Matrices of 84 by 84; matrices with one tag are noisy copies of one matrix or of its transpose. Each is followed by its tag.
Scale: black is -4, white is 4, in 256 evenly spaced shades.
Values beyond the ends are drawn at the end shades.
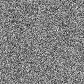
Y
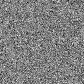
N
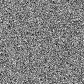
N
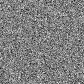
N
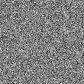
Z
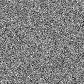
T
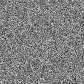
T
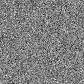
Z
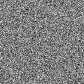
N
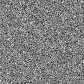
T
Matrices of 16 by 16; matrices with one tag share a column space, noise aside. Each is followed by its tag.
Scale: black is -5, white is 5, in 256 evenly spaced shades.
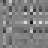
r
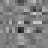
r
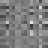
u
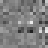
r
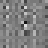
u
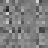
r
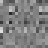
r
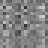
u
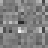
r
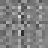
u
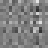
r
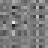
u
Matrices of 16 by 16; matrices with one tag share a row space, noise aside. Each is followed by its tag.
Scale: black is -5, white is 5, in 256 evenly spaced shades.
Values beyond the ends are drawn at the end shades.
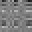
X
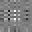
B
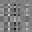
B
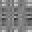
X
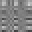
X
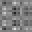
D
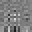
B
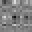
D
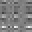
X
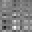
D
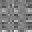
X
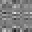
D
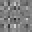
B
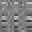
X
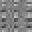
X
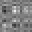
D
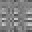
X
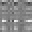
X
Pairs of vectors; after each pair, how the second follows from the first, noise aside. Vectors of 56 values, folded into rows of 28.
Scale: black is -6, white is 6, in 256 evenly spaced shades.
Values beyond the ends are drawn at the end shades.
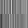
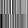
scaled up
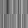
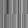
copied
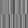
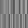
copied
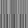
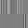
partly zeroed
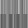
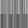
copied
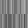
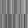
copied
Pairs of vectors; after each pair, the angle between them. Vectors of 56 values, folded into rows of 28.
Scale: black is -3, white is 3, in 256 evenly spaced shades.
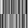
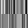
partly aligned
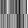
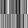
nearly parallel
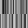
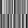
nearly opposite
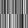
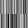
nearly opposite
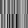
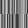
nearly parallel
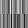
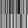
partly opposed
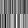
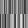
nearly parallel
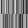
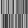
nearly parallel
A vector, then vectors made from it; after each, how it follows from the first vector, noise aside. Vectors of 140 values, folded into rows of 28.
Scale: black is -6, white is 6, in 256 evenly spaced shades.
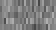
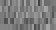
sign-scrambled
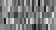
scaled up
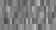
sign-scrambled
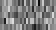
scaled up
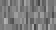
sign-scrambled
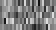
scaled up
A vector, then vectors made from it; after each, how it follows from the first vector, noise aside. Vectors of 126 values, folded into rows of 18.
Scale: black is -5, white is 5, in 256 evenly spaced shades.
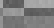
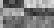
scaled up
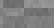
shrunk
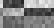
scaled up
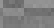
shrunk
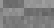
shrunk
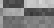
scaled up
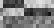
scaled up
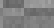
shrunk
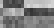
scaled up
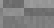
shrunk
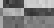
scaled up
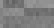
shrunk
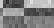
scaled up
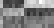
scaled up
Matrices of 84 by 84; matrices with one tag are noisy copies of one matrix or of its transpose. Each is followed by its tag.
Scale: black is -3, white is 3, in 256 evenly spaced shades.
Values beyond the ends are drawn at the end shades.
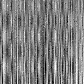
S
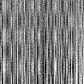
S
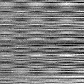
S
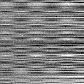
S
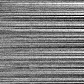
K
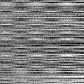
S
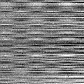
S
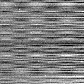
S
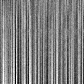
K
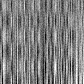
S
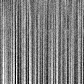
K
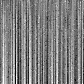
K
